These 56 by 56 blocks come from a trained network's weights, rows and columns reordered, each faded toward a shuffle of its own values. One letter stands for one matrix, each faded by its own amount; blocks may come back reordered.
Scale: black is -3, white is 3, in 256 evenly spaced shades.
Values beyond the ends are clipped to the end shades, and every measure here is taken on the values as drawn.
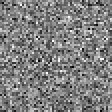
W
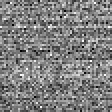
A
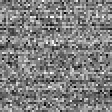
A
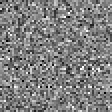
W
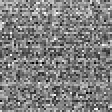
A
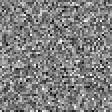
W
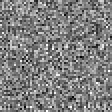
W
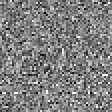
W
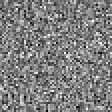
W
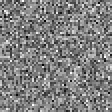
W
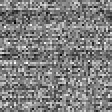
A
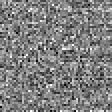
W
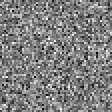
W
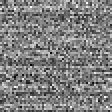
A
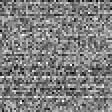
A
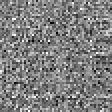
W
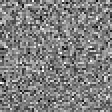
W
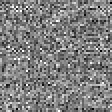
W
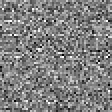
W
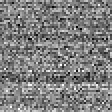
A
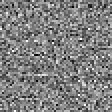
W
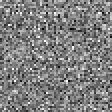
W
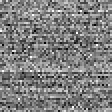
A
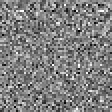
W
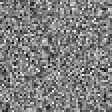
W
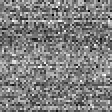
A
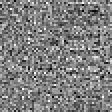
W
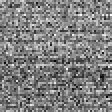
A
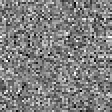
W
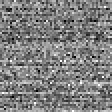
A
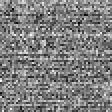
A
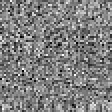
W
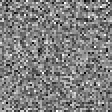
W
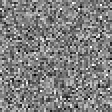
W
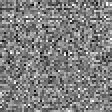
W
